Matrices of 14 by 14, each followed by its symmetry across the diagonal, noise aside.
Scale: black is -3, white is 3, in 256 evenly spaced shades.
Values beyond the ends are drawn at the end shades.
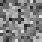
symmetric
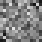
symmetric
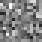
neither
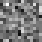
neither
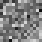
symmetric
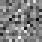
antisymmetric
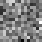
antisymmetric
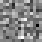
neither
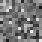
symmetric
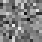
antisymmetric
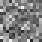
neither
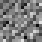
symmetric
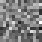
neither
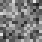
symmetric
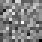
neither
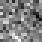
antisymmetric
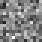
neither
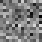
neither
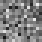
antisymmetric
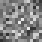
symmetric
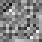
symmetric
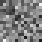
symmetric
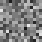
antisymmetric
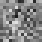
neither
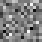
antisymmetric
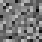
symmetric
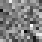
antisymmetric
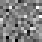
antisymmetric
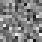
antisymmetric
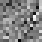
neither
